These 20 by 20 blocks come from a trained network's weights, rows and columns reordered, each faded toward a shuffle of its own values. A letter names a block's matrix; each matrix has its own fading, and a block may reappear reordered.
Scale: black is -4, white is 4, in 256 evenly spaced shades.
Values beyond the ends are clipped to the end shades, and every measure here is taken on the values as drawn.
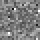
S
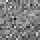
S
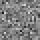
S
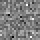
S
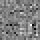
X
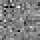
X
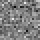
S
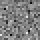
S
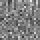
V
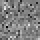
S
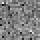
S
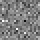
X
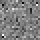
X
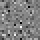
X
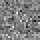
S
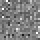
S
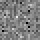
S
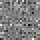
V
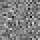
V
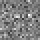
V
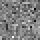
X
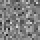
V
